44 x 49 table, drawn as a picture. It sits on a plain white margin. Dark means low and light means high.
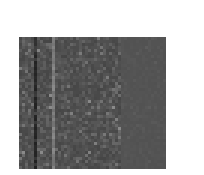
Odd lines: columns 6 and 12. Seam: vertical, 70% of the way across, the right part calmer. Average level on the scale: 30%. Slope: none.
